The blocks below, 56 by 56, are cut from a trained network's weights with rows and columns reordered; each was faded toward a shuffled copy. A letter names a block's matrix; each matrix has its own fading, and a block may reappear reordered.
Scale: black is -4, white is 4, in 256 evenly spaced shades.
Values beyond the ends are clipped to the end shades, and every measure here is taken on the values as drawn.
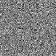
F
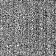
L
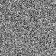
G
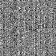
L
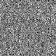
F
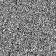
G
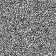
G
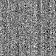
L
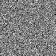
G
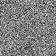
G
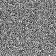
G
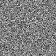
G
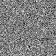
G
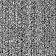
L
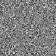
F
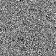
G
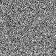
G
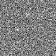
F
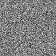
G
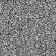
G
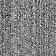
L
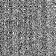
L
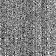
L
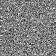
G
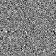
F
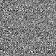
F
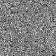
F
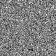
G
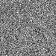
G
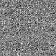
F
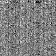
L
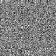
F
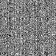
L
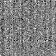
L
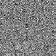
F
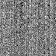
L
